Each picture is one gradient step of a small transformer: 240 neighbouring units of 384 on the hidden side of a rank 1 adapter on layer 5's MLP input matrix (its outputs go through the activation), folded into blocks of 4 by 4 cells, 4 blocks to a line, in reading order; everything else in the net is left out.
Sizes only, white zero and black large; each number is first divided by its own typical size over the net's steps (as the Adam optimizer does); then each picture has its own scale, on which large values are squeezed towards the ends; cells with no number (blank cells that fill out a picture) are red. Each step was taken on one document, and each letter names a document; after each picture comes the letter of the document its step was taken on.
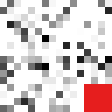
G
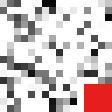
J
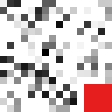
J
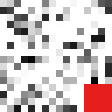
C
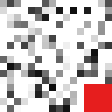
J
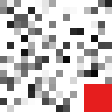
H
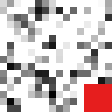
J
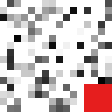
J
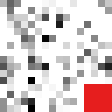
G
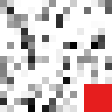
C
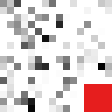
G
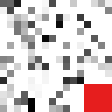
G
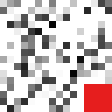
H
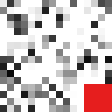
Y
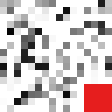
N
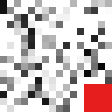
H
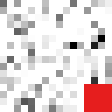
C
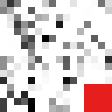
G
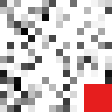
Y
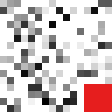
H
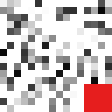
N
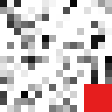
C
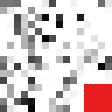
G
